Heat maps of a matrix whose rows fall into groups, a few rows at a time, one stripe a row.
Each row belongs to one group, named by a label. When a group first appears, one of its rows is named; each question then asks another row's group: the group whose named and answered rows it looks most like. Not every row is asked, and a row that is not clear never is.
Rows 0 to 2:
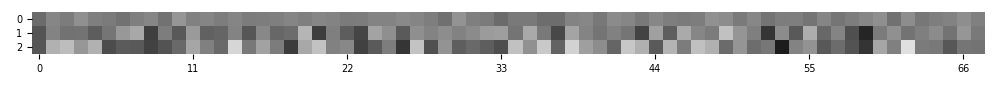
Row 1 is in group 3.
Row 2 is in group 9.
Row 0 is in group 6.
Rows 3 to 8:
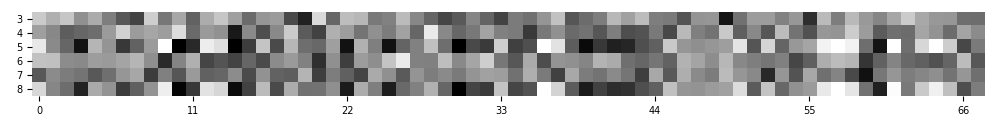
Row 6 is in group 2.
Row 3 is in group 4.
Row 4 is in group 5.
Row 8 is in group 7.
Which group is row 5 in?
7
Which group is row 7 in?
3
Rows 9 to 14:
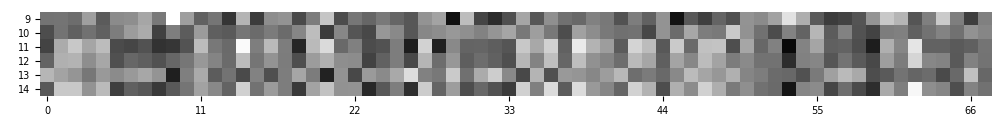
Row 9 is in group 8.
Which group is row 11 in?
9
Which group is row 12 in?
9
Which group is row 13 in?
2
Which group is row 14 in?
9
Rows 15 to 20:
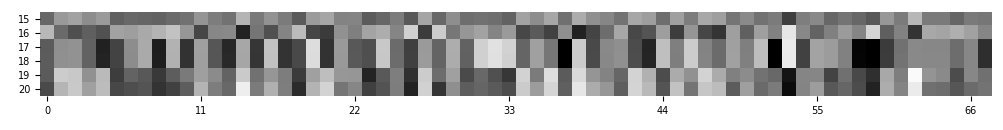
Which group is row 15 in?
9
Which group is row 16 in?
5
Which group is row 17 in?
3
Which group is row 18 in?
3
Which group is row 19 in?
9
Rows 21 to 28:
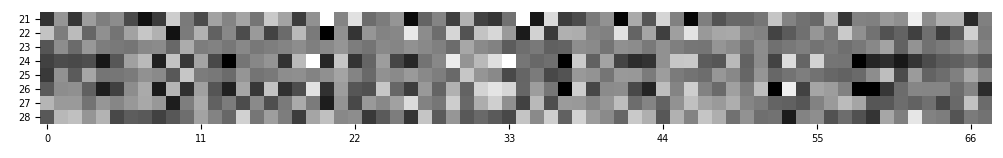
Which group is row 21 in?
8
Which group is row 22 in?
2
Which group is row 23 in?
6
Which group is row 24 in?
3
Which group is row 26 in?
3
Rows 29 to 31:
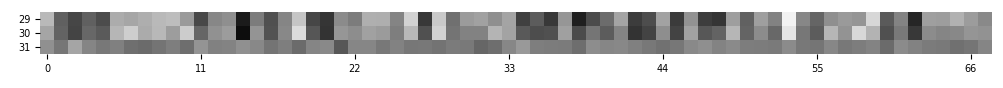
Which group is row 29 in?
5
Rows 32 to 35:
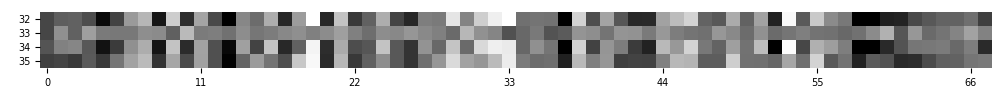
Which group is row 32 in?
3
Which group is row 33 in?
6
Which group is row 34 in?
3
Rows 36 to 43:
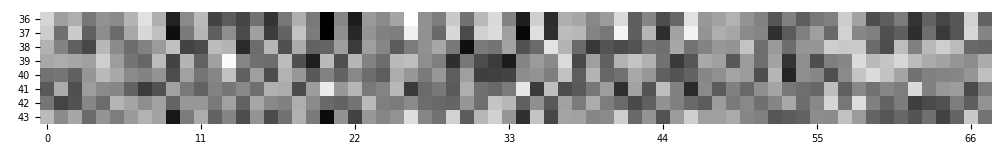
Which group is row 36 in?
2
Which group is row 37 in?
2
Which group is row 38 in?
7
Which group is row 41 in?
8
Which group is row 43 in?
2
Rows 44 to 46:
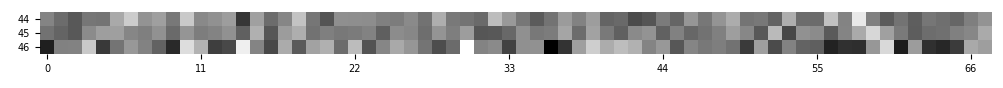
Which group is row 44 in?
5
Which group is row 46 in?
6
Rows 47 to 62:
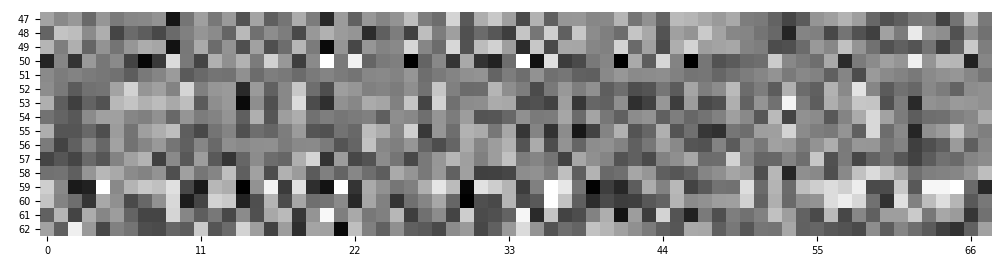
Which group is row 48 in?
9
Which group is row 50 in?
8
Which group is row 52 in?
5
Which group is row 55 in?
5
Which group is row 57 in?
3
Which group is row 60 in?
7
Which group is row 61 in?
8
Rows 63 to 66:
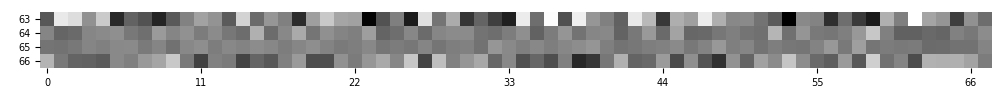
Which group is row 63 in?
9
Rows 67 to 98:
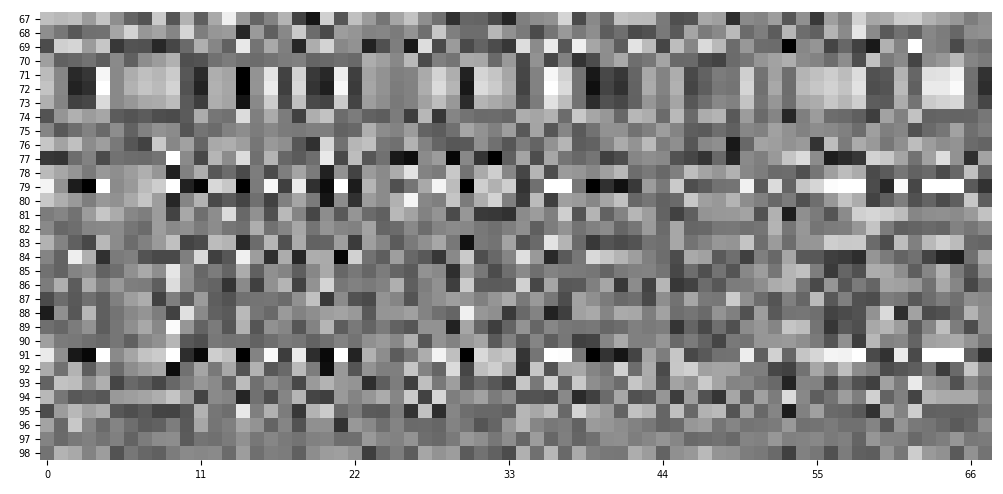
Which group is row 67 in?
4
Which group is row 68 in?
5
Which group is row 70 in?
5
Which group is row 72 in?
7
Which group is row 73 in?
7
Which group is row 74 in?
9
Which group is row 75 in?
5
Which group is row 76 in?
4
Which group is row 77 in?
8
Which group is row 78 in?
2
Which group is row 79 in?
7
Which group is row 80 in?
2
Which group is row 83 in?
7
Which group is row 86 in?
8
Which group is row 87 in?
3
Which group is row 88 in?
6
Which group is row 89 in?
8
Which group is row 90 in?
5
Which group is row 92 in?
2
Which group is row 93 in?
9
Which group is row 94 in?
5
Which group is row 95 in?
9
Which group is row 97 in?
5
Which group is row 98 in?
9
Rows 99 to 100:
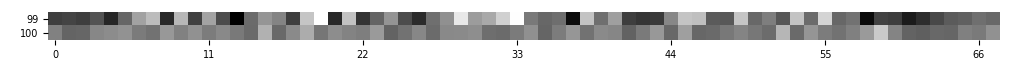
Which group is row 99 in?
3
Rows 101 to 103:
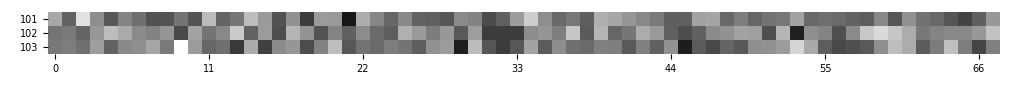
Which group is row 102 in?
4
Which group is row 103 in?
8
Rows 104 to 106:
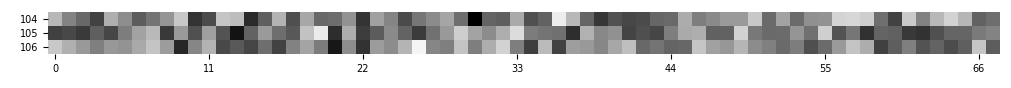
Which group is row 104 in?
7
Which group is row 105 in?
3
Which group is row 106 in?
2
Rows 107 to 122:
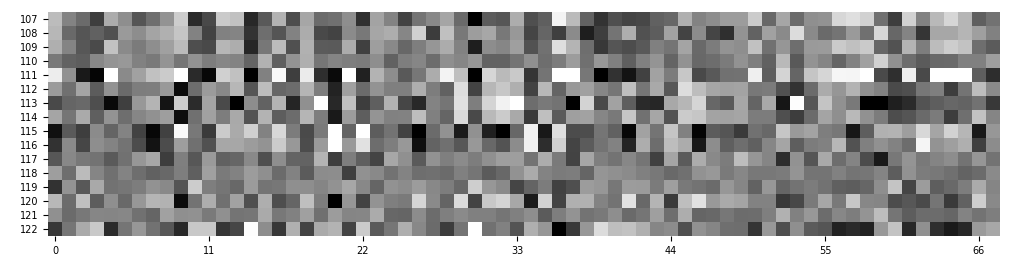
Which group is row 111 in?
7
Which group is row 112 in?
2
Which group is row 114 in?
2
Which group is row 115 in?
8
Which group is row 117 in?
3
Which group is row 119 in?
6
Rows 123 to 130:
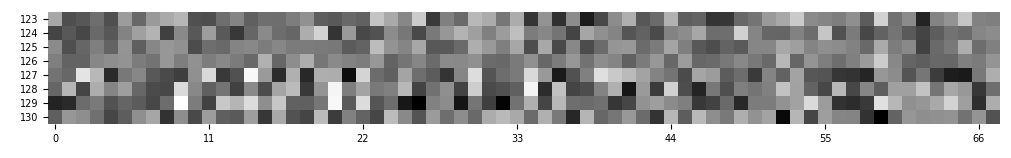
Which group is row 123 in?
5
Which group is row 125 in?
5
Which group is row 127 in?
6
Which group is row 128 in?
8
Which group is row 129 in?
8
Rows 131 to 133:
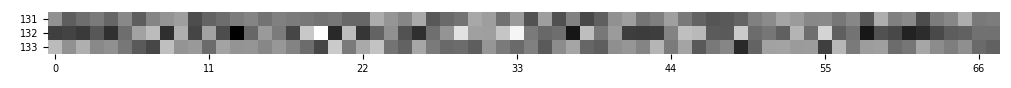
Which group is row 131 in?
5
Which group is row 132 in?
3
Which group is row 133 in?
4
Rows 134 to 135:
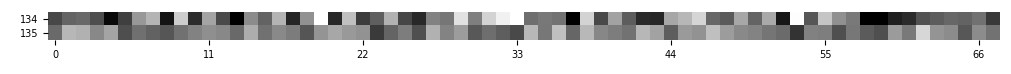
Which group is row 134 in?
3
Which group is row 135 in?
9
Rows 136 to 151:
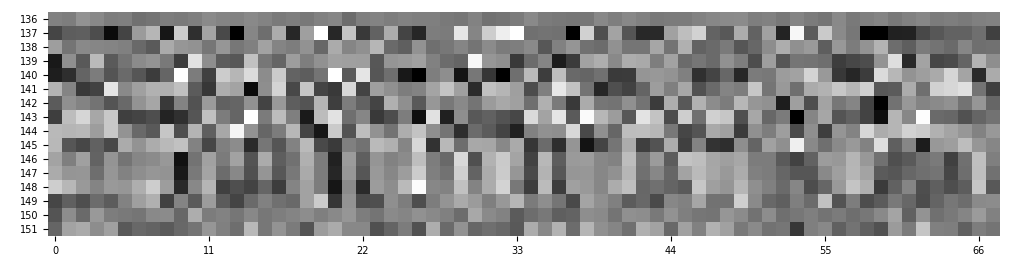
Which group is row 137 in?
3
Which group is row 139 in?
6
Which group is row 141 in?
7
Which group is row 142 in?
3
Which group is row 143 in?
9
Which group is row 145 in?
5
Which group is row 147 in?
2
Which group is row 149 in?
3
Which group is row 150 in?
6
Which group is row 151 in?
9
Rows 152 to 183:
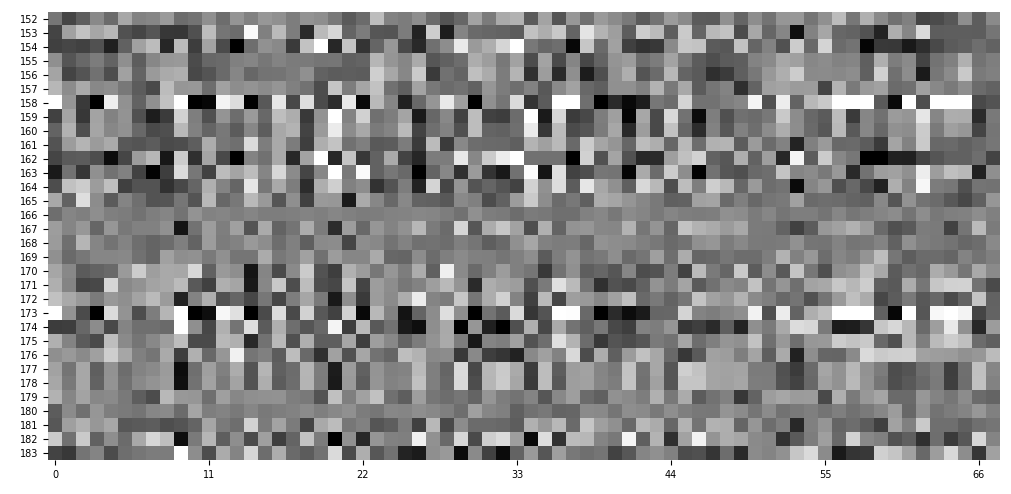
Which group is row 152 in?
5
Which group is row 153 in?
9
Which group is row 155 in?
5
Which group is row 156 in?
5
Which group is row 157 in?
4
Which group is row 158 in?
7
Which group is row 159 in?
8
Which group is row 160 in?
8
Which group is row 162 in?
3
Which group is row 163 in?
8
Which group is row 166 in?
6
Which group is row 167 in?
2
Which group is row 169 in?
4
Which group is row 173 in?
7
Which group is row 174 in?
8
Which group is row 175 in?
7
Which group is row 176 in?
4
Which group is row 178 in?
2
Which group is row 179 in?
4
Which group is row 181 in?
9
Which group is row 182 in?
2
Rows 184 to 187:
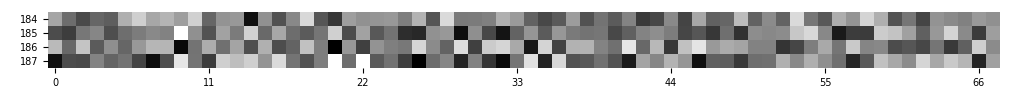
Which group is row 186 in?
2
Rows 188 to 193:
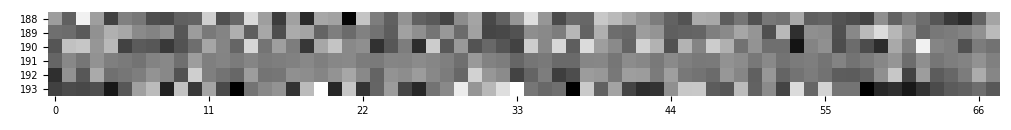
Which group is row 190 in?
9
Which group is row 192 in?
6
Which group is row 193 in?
3
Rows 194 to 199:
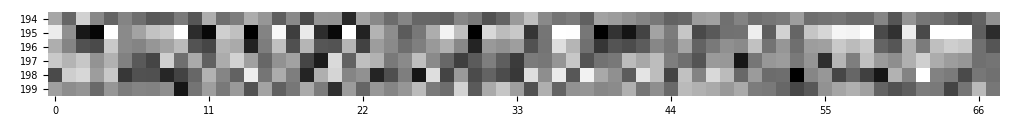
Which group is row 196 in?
7
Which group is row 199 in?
2
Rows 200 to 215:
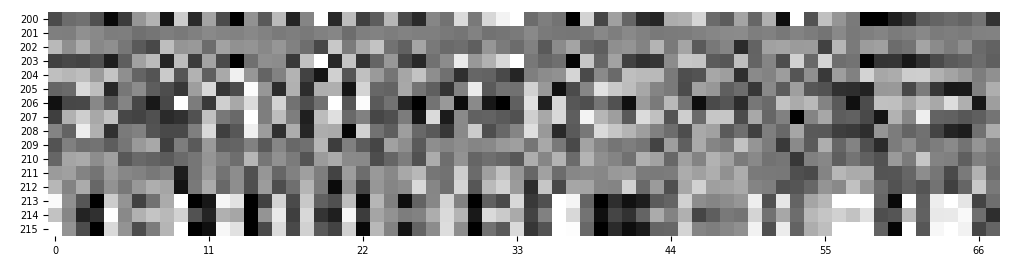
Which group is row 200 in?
3
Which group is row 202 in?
4
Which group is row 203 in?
3
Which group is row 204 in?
4
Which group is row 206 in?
8
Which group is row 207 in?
9
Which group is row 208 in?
6
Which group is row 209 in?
3
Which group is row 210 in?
9
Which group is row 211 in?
2
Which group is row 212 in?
2
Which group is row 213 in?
7
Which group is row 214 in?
7
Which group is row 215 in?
7
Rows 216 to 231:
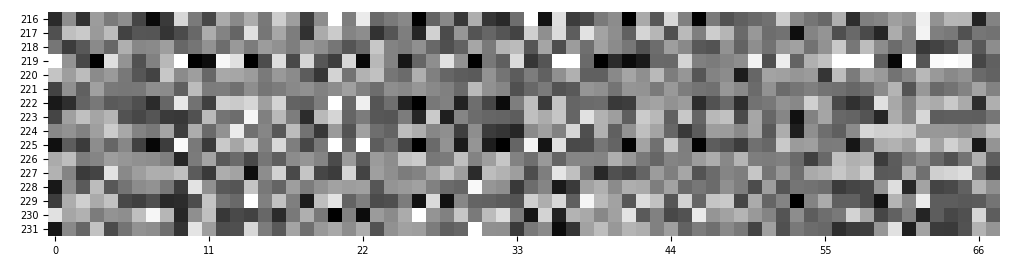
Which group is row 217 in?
9
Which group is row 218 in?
5
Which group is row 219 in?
7
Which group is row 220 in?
4
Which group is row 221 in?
6
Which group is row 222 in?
8
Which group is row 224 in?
4
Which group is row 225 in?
8
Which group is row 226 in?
2
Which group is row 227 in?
7
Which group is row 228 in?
6
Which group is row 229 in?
9
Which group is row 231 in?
6
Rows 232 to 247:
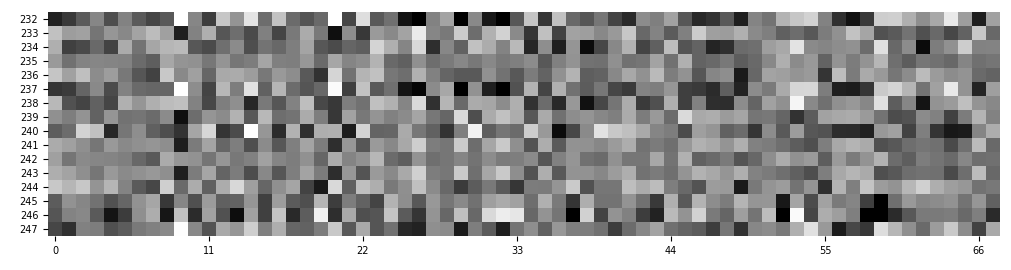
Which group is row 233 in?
2
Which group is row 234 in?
5
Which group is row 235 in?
4
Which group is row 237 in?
8
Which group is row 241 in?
2
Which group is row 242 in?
4
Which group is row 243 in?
2
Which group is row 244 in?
4
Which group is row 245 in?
3
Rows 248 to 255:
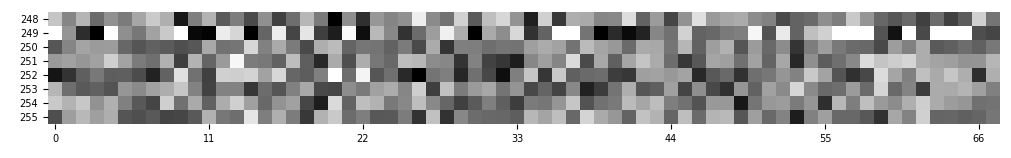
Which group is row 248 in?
2
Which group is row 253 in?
5
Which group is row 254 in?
4
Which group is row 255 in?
9
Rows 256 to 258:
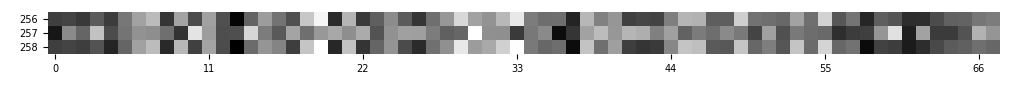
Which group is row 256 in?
3
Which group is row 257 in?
6
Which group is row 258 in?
3
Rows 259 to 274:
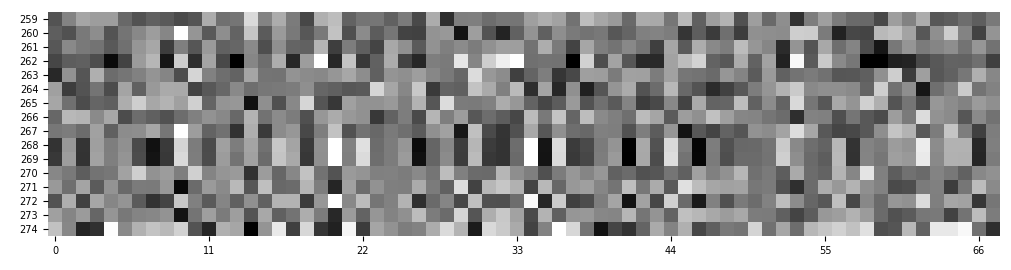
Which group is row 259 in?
9
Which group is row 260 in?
8
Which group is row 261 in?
3
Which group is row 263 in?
6
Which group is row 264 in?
5
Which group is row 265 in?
5
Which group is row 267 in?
8
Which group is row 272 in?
8
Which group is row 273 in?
2
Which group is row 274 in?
7
